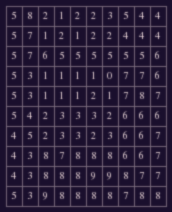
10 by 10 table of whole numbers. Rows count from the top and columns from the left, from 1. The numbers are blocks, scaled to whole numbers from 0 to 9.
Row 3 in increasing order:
5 5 5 5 5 5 5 6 6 7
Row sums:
36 32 54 32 36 40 41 65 71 72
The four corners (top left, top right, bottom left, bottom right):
5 4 5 8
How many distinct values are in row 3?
3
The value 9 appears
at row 9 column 6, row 9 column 7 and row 10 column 3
